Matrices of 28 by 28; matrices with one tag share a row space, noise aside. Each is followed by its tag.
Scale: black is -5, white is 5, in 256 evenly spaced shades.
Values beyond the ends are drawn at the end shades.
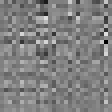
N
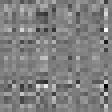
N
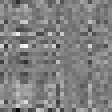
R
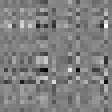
N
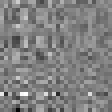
R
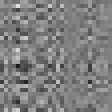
R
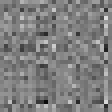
N
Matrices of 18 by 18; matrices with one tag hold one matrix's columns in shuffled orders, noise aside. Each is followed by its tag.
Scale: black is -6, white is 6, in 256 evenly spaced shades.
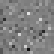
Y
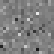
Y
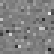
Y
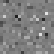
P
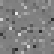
Y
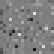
Y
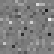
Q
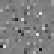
Y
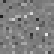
P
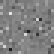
Y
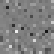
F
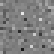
Y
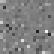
F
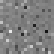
F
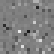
F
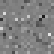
P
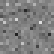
Q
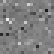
Q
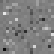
Y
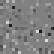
F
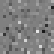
F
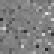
Y
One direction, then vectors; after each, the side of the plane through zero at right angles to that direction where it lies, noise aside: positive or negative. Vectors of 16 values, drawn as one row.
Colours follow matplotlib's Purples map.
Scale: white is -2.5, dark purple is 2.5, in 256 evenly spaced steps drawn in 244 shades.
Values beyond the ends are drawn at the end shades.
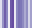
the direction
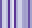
negative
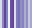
positive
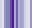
positive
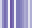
positive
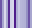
negative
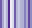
negative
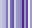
positive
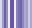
positive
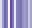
positive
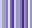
positive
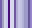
negative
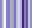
negative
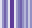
positive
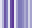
positive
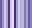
negative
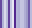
negative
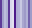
negative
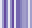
positive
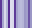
negative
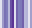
positive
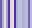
negative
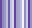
negative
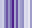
positive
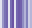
positive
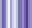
positive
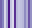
negative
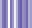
positive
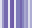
positive
